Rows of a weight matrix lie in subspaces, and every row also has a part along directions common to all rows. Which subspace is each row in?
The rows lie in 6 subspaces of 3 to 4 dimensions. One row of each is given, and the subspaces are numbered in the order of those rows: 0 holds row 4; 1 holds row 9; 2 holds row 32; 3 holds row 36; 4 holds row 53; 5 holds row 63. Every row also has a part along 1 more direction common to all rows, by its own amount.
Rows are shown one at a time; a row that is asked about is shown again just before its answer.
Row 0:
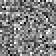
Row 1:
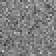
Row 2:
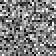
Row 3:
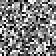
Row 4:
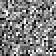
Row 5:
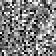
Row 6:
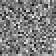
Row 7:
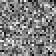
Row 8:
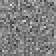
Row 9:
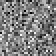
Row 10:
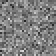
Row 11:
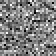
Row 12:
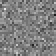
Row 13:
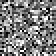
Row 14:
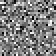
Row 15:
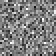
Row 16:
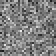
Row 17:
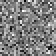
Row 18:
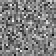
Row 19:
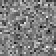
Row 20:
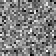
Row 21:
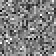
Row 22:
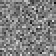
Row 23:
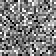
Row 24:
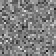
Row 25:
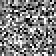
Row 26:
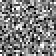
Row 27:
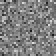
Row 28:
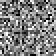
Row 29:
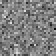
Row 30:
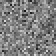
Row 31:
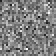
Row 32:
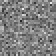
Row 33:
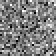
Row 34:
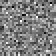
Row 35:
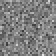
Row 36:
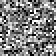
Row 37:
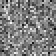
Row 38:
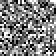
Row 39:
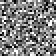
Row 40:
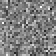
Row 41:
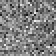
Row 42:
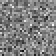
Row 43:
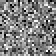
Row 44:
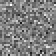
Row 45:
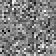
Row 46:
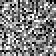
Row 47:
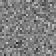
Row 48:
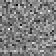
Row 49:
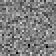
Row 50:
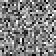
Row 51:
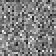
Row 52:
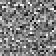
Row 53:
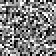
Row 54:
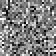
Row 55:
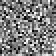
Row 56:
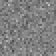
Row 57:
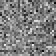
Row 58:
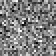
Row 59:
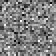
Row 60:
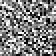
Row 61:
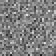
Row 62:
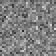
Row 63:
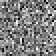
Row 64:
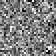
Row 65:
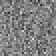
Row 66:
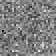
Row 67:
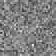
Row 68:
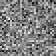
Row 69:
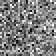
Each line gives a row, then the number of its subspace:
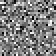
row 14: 3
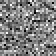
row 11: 3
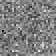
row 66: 1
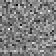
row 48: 3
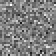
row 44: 4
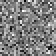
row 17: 2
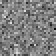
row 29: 0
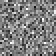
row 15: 5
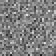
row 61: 5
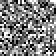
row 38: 5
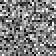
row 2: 3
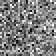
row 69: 2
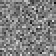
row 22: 1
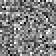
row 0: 4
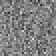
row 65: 1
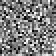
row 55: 4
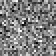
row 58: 4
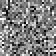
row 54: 0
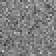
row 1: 5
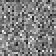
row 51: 1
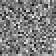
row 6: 4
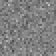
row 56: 5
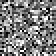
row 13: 0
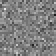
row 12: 0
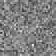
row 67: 4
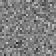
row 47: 2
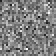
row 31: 2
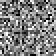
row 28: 5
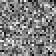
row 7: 5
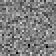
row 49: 4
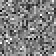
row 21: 5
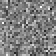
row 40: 0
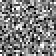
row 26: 1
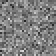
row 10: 0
